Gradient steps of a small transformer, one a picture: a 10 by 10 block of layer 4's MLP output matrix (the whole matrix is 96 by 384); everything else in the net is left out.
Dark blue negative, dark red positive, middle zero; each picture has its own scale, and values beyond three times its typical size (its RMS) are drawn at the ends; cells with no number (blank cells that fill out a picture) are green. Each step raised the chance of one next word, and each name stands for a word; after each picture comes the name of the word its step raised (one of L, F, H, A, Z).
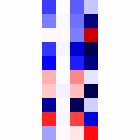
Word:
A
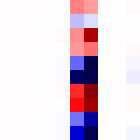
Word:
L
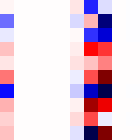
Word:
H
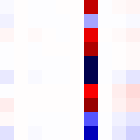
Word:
L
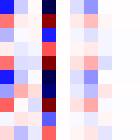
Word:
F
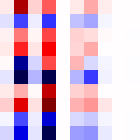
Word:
L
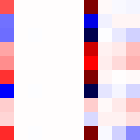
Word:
H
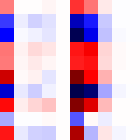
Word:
H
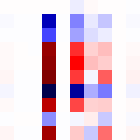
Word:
H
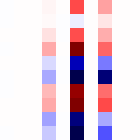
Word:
L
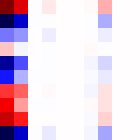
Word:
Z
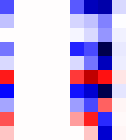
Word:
A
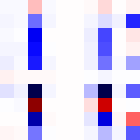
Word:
A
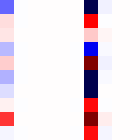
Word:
F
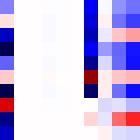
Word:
A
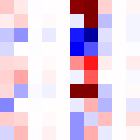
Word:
Z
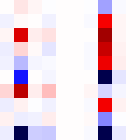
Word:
F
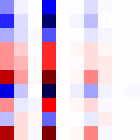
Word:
H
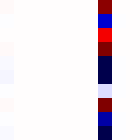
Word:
L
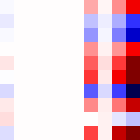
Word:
H
